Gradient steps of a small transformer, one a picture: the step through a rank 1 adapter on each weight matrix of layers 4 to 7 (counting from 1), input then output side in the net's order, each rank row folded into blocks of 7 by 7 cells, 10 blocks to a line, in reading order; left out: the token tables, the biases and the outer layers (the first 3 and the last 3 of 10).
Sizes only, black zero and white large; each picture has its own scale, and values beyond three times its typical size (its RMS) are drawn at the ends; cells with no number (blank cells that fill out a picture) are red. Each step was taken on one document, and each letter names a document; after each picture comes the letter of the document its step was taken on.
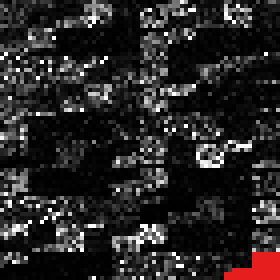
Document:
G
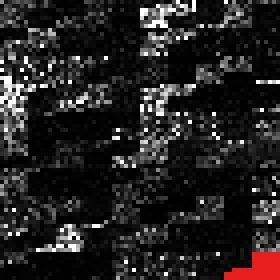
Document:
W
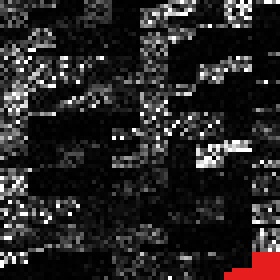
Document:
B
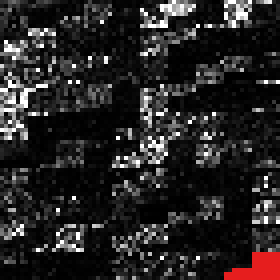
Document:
W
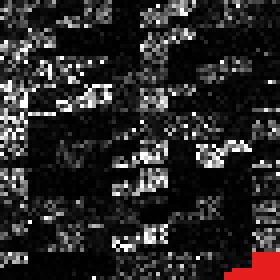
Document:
G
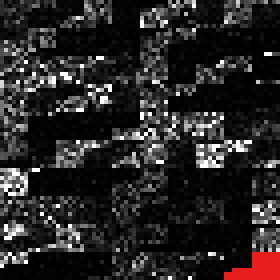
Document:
B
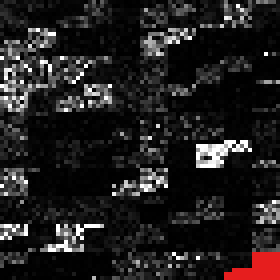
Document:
G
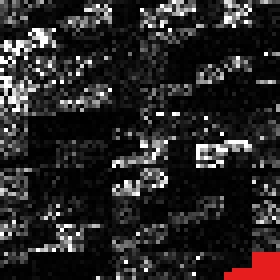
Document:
W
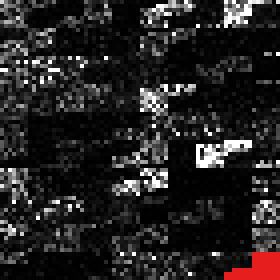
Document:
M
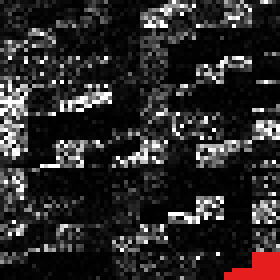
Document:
W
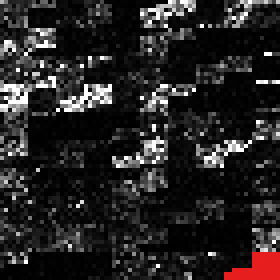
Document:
M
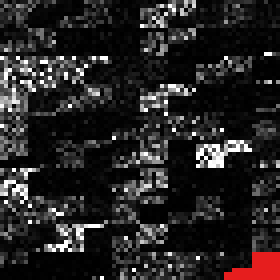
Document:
G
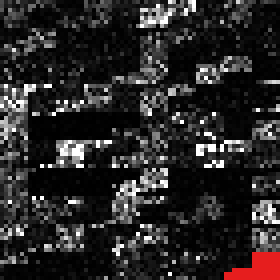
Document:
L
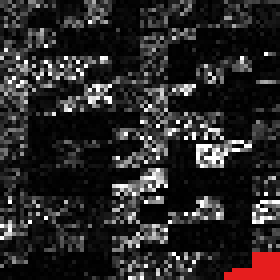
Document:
G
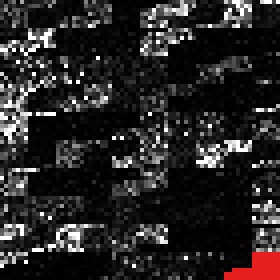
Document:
B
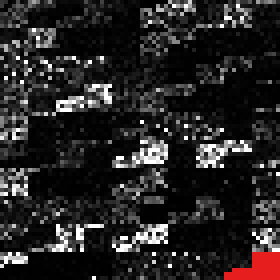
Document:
G
